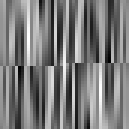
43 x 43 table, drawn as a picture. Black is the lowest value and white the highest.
Average level on the scale: 50%. Symmetry: a half turn. Grain: streaks running down.
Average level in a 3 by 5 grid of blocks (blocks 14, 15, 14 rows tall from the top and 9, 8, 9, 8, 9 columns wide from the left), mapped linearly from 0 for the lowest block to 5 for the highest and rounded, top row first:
35011 / 12121 / 11053
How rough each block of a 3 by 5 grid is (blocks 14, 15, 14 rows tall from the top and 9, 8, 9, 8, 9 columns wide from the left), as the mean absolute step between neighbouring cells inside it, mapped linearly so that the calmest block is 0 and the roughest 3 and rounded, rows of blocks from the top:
0 1 2 1 1
2 1 3 1 2
1 1 2 1 0
